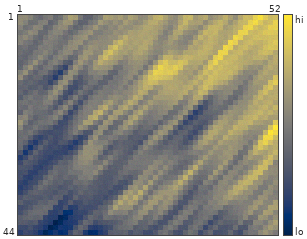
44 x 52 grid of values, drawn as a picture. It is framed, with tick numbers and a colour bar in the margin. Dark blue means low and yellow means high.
Grain: diagonal, up to the right. Mirror symmetry: none. Ninth with the highest average: top right. Ninth with the lowest average: bottom left. Slope: up to the top right. Lone odd cells: none. Average level on the scale: 50%.
